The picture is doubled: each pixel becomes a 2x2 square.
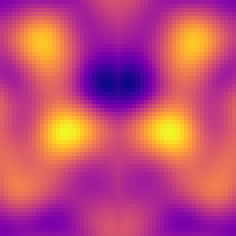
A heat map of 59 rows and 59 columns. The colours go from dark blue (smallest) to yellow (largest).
No overall slope runs across the table. The bottom middle is the calmest part. There are no lone odd cells. It is mirror symmetric from left to right. The texture varies smoothly and slowly. The histogram is bell-shaped.
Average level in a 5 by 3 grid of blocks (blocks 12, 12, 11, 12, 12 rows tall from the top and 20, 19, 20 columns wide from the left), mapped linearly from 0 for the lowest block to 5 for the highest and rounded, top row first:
424
404
545
535
232
